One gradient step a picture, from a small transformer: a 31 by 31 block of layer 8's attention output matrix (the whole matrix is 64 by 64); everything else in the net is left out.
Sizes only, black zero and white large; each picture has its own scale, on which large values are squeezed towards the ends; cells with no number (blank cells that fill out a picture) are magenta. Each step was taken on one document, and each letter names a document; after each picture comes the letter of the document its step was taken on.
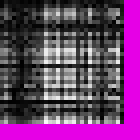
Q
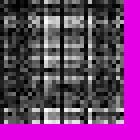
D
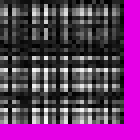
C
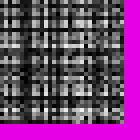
C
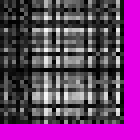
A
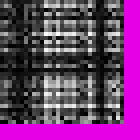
Q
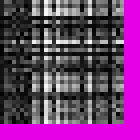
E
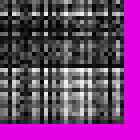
C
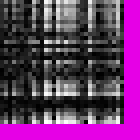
E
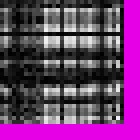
Q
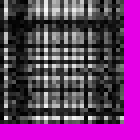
D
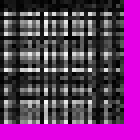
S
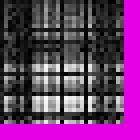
A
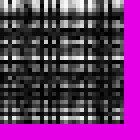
C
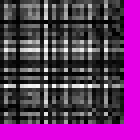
S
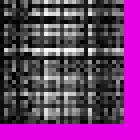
A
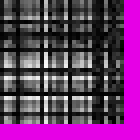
S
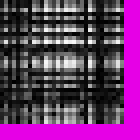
Q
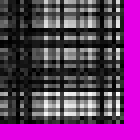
A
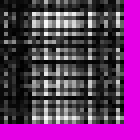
E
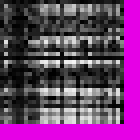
Q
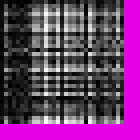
A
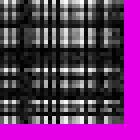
C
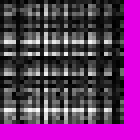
S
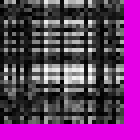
D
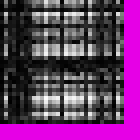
D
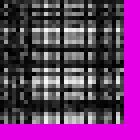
D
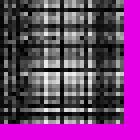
A
